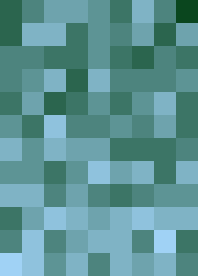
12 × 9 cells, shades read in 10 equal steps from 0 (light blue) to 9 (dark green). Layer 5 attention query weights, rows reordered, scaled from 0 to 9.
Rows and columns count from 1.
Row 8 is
4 4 6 4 1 3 2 6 2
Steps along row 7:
up down up same up same same down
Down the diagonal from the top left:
7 2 6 7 4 4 6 6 4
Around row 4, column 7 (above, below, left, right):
7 4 5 5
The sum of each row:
44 39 50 39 44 39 37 32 36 22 29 24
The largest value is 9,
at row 1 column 9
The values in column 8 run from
0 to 7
